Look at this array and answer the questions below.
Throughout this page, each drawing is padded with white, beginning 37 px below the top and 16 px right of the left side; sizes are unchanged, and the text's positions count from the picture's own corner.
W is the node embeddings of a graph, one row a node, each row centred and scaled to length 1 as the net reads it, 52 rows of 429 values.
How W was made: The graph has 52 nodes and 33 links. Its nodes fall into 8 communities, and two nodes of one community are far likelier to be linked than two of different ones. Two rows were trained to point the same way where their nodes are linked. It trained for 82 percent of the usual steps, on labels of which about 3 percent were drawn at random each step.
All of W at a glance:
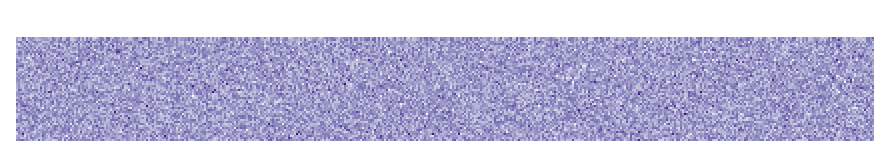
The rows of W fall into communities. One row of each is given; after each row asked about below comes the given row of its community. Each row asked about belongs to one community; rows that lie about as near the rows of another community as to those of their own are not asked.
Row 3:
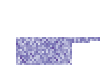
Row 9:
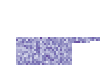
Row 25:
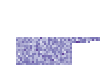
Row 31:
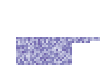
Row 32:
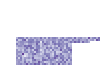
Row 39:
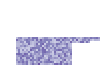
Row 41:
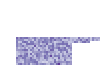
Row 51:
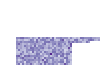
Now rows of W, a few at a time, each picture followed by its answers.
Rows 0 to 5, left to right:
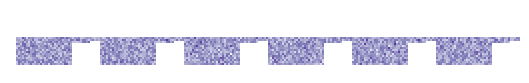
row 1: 3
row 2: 32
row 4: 3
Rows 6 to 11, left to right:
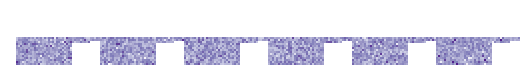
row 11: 41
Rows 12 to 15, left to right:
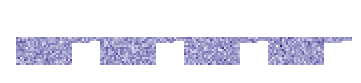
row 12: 31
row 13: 51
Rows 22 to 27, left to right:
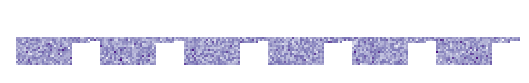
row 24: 25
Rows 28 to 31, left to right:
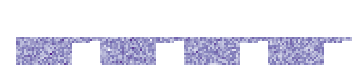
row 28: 51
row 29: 9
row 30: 39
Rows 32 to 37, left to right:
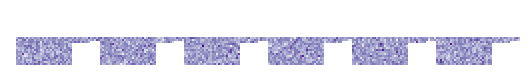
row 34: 41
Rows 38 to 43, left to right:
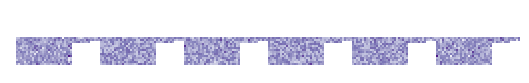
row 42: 31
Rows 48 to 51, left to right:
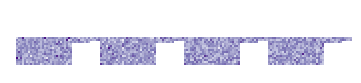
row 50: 25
